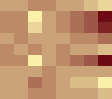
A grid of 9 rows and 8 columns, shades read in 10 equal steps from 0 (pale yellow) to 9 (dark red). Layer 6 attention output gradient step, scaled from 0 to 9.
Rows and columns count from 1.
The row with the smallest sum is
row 8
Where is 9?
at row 2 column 8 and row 6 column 8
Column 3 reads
4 0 1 3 4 0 3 5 4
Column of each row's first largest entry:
3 8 8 8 1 8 4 3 3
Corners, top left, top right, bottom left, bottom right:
3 1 3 2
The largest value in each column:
4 4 5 4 4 5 6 9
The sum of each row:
23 35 35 29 26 35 25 22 25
